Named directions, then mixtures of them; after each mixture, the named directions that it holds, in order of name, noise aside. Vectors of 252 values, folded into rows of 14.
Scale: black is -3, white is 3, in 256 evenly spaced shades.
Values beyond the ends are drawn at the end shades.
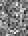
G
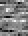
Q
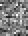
G, Q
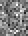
G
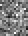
G, Q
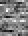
Q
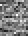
G, Q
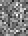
G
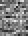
G, Q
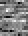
Q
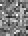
G, Q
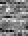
Q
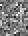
G, Q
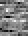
Q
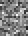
G, Q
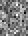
G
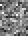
G, Q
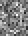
G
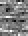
Q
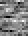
Q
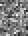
G, Q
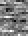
Q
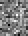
G, Q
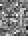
G, Q
